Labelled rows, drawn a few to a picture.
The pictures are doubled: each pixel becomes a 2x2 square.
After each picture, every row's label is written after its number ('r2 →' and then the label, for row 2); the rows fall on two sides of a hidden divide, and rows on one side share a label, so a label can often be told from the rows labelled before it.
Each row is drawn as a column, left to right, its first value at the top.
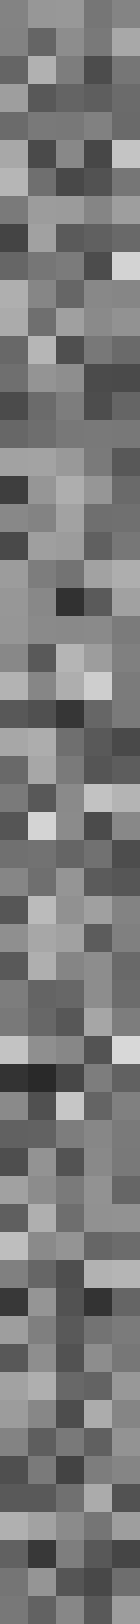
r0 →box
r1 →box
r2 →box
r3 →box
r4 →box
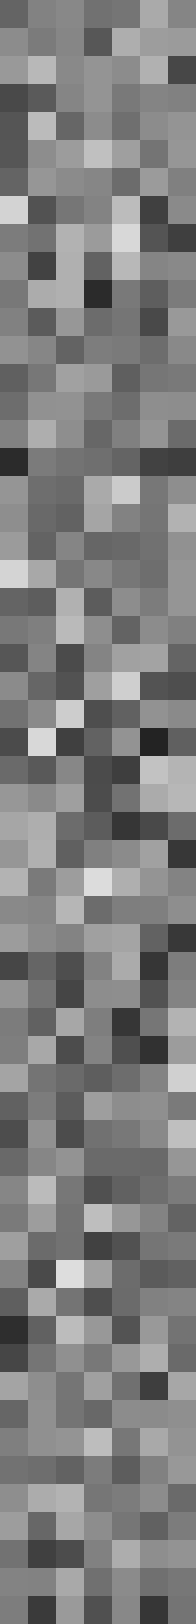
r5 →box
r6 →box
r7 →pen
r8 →box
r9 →box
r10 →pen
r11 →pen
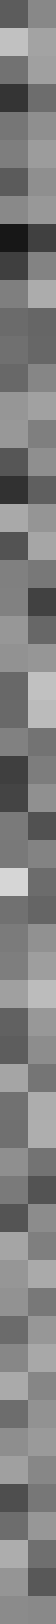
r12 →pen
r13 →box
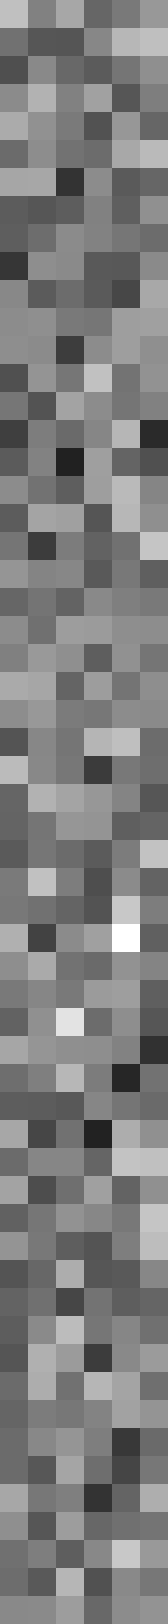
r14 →box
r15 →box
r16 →pen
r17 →box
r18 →box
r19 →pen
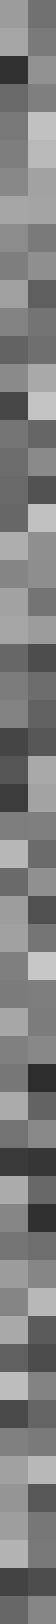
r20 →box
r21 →box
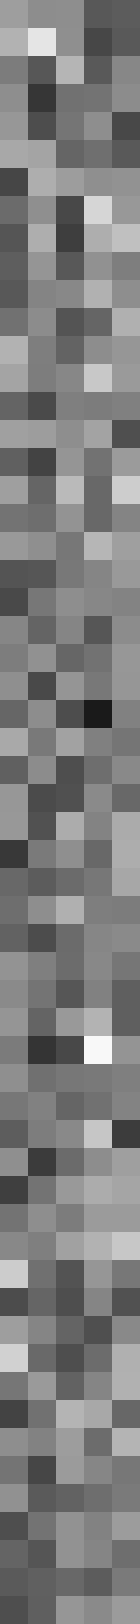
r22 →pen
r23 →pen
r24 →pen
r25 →box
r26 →box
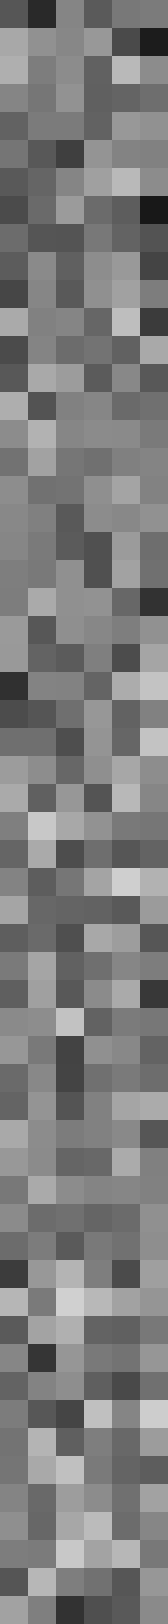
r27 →pen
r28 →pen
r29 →pen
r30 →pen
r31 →box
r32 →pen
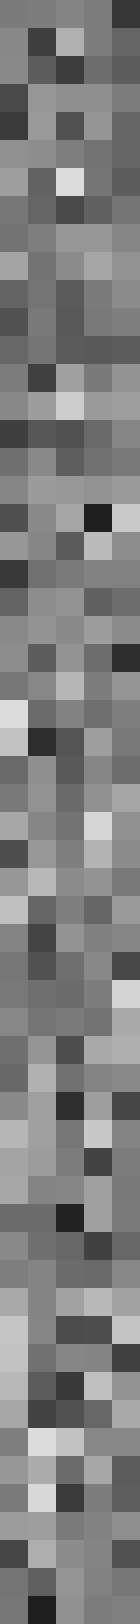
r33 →pen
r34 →pen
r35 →pen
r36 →box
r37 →box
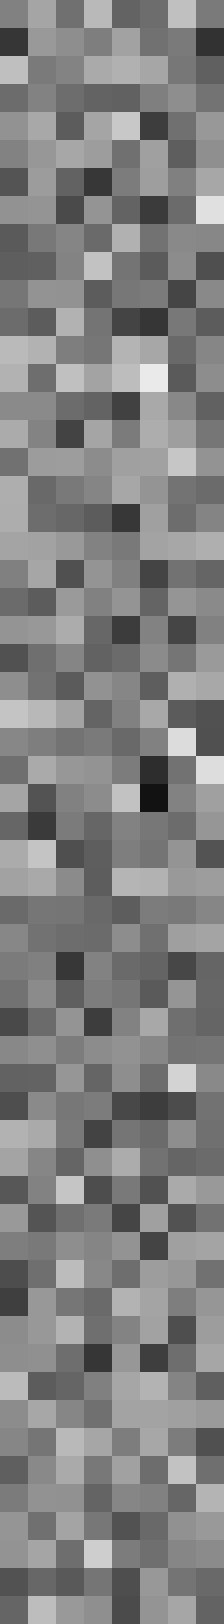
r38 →box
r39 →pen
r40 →pen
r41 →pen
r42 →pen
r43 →pen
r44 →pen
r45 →box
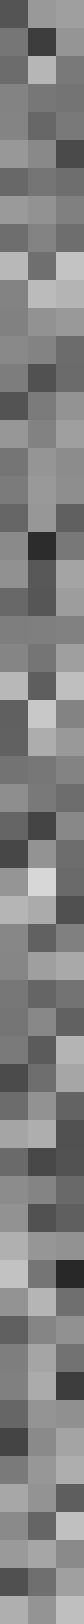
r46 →box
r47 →pen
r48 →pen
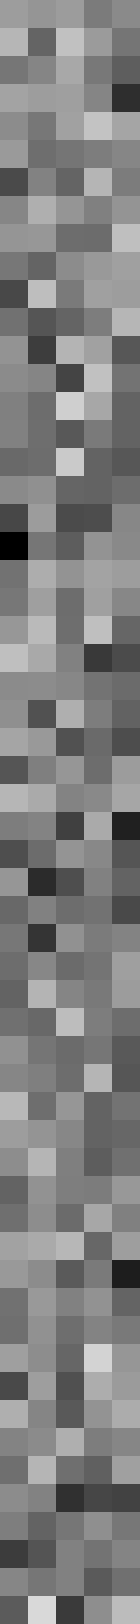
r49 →pen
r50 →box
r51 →pen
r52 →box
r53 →box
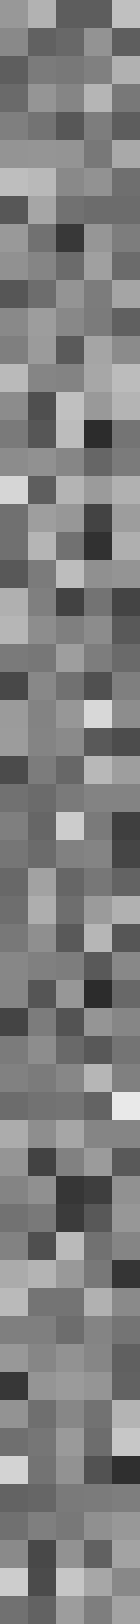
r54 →pen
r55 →box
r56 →pen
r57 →pen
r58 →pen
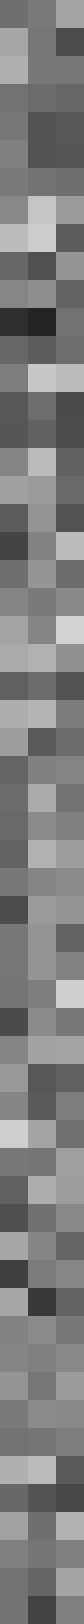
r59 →pen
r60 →box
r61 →box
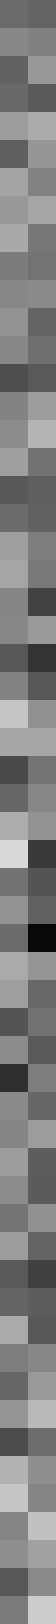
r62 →box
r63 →pen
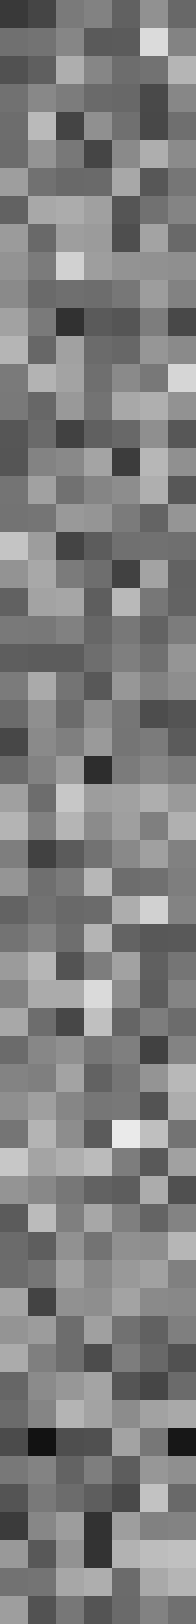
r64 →box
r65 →box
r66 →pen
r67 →box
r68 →pen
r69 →pen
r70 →pen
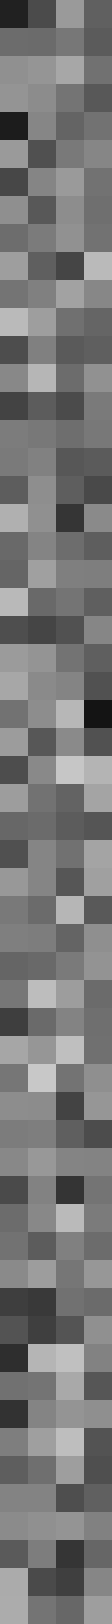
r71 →box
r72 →box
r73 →box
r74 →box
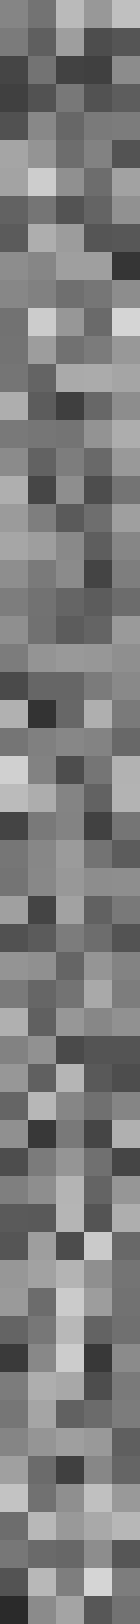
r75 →pen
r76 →box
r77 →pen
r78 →pen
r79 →box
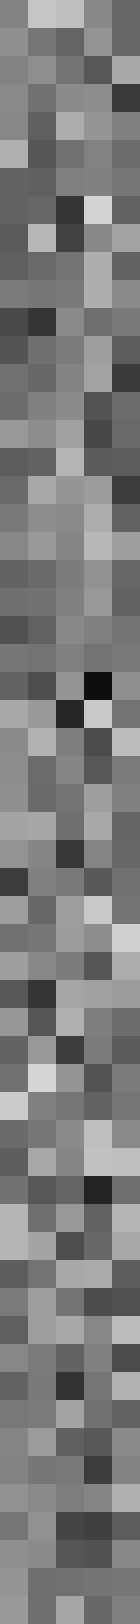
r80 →pen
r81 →pen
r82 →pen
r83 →box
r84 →box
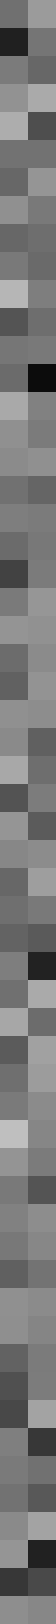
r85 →pen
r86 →box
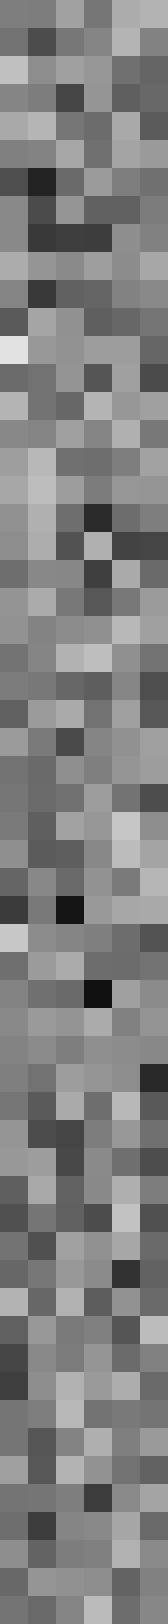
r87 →pen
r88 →box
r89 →pen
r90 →pen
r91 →pen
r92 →pen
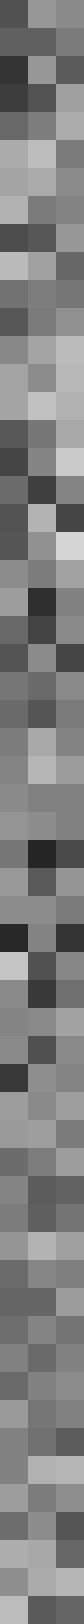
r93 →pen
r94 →pen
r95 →pen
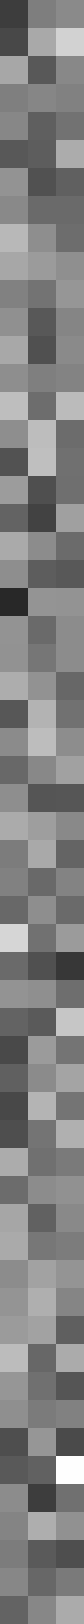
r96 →box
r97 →pen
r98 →pen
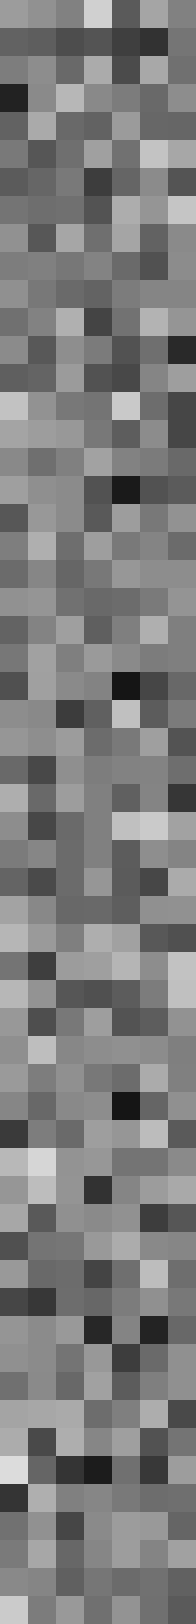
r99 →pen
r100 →box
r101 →box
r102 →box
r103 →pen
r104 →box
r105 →box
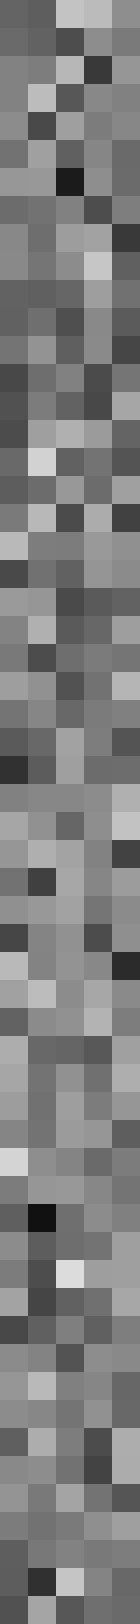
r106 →box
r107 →box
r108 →pen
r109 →box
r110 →pen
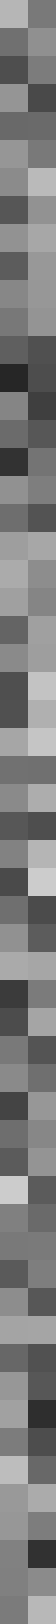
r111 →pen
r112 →box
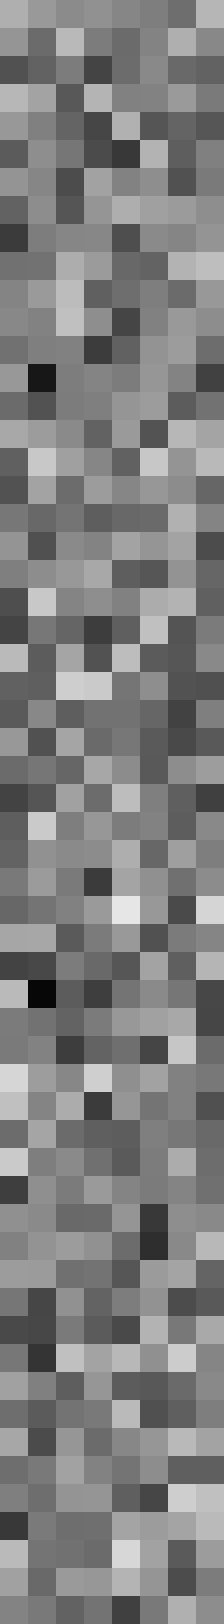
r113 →pen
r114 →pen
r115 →pen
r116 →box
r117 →pen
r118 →pen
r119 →box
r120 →pen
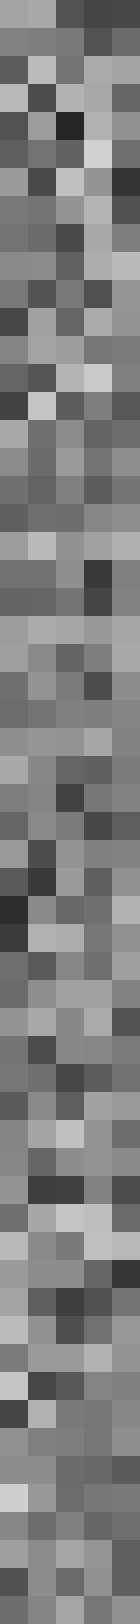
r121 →pen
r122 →pen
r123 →box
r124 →box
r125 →box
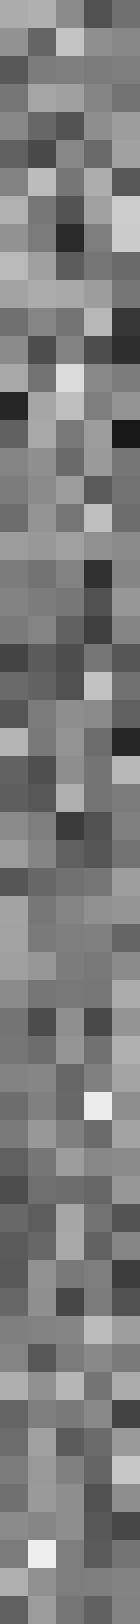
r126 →box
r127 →pen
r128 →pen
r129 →box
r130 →box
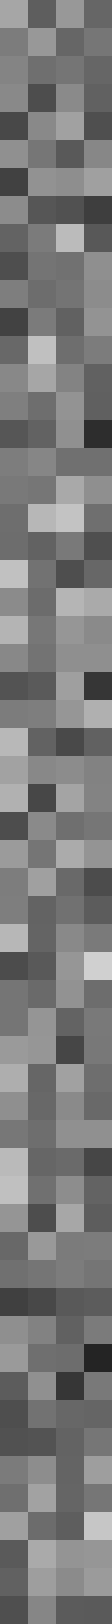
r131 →box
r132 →pen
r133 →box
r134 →pen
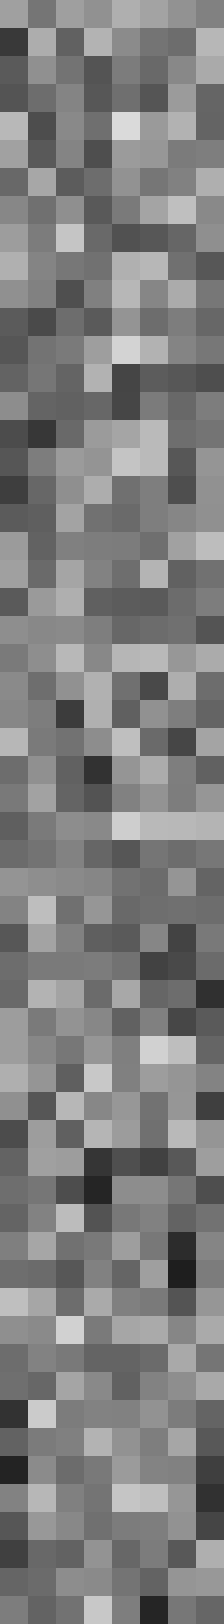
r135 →box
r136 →pen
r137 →box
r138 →pen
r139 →pen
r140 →pen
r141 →box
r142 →pen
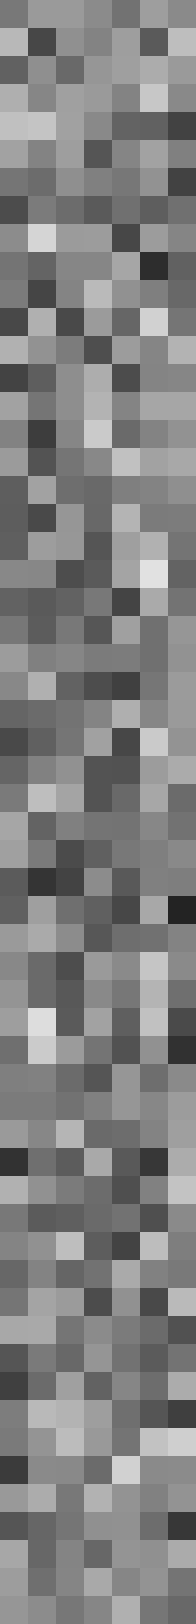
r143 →pen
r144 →box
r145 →pen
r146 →pen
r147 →pen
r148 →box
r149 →pen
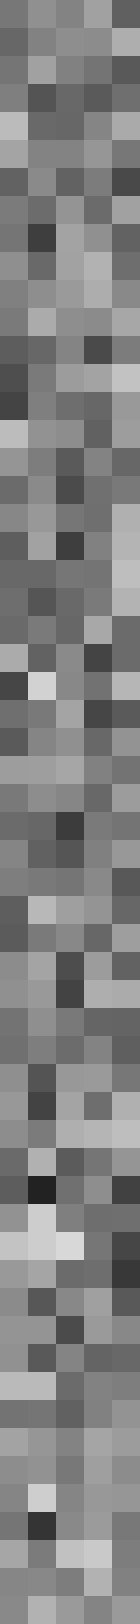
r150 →pen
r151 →box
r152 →pen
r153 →pen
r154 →box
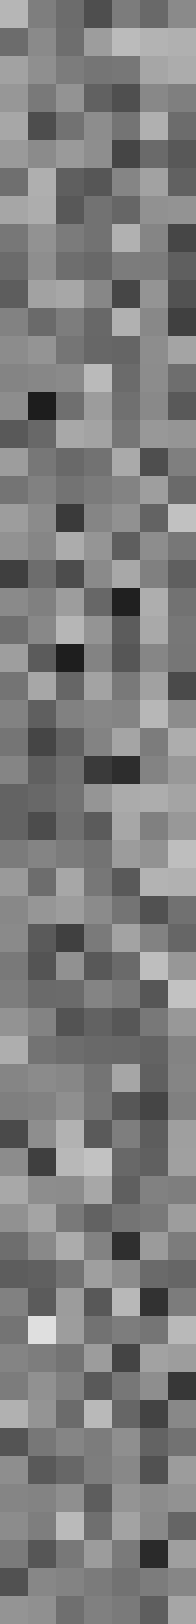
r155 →box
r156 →box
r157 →pen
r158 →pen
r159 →pen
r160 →box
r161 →pen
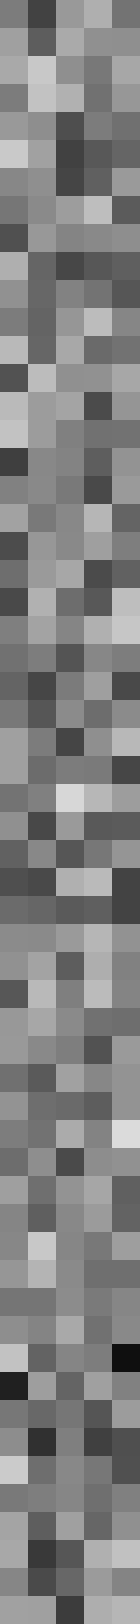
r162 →pen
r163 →box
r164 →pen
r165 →box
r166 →pen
